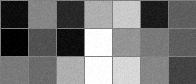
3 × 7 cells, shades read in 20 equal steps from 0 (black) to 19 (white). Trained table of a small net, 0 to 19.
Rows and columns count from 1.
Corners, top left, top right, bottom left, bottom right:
1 7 9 5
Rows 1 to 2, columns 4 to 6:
13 15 2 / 19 11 9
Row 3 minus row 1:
8 -2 10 6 1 8 -2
